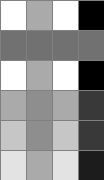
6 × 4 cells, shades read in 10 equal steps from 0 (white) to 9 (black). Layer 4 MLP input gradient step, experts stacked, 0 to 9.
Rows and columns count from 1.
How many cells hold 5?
4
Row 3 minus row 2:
-5 -2 -5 4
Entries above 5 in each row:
1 0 1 1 1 1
